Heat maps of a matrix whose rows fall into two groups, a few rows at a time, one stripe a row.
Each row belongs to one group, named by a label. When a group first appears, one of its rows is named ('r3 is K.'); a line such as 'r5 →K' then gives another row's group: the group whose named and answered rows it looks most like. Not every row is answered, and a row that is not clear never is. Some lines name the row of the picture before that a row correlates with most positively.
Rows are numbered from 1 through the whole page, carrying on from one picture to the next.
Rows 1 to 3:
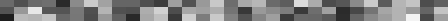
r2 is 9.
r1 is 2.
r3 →9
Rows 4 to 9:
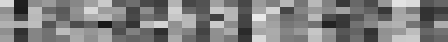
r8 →2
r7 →9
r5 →2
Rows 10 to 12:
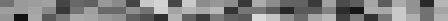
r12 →2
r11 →9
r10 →9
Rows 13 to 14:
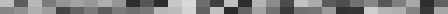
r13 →2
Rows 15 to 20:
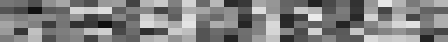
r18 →9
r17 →9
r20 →9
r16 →2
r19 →2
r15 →9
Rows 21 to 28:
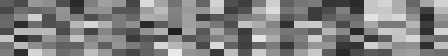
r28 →2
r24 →2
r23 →9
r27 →9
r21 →9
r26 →2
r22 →9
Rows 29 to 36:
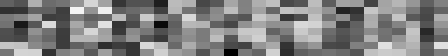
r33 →2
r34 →2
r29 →2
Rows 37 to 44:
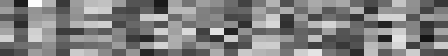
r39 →9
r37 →2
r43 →9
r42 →2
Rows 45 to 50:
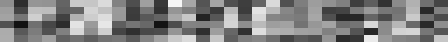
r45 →2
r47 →2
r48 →2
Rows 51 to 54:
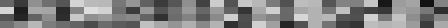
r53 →2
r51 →2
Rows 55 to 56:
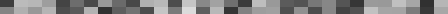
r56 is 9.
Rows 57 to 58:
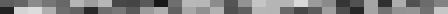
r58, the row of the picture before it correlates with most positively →55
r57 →2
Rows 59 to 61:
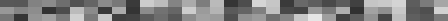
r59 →9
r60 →9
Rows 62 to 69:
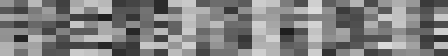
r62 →2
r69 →2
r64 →9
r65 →2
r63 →2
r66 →9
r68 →9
